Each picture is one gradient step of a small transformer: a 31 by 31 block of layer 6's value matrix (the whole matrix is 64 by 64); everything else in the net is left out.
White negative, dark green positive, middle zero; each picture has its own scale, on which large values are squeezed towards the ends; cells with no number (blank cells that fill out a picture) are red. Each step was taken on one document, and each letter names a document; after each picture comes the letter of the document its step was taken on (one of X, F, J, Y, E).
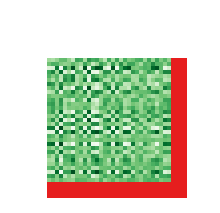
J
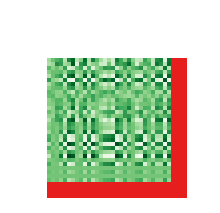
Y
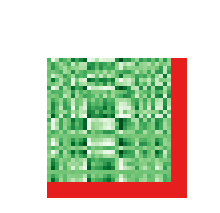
Y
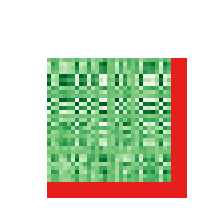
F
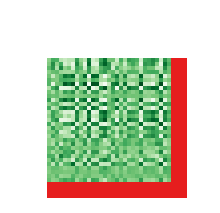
F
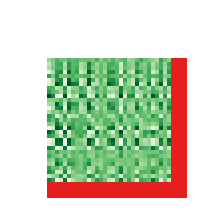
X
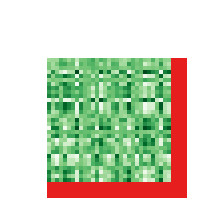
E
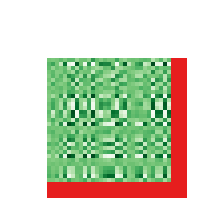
Y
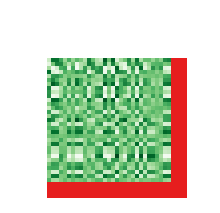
E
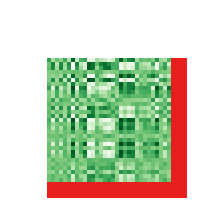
Y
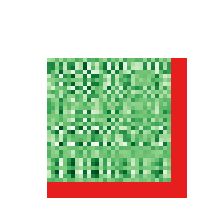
J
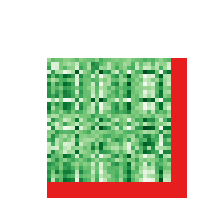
E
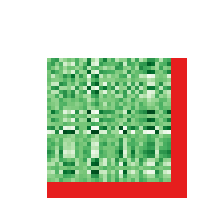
J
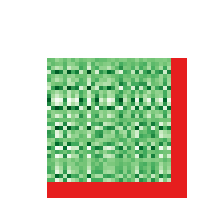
X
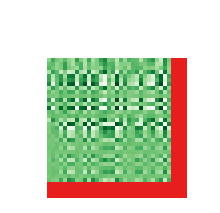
F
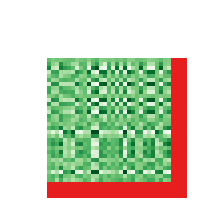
J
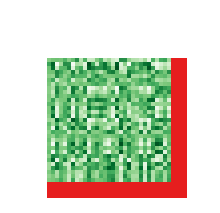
Y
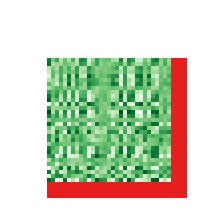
X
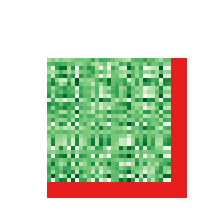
E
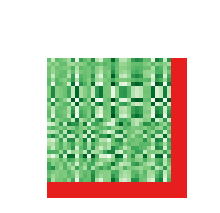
Y
